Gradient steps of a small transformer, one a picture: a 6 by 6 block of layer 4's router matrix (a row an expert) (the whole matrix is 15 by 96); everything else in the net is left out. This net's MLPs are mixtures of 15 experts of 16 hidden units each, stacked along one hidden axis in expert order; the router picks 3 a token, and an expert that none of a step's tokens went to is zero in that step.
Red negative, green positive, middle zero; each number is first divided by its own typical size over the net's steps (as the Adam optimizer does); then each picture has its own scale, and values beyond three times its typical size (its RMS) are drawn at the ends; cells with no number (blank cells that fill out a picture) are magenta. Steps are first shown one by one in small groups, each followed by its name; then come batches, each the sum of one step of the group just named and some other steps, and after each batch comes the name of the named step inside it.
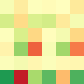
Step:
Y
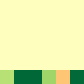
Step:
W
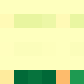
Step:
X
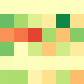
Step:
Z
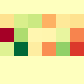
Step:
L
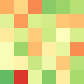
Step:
Y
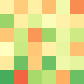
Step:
Y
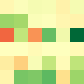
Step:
X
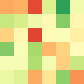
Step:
Z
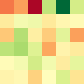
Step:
L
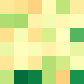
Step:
W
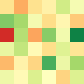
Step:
L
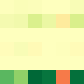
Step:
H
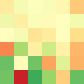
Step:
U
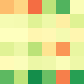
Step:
H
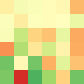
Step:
U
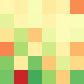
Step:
U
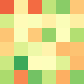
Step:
U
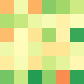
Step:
H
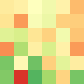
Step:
U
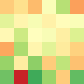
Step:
U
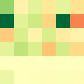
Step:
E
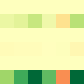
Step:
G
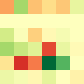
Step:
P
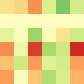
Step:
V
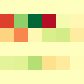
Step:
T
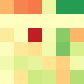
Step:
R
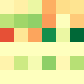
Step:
T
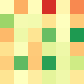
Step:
V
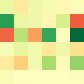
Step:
E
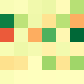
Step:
E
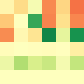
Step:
T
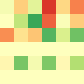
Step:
T
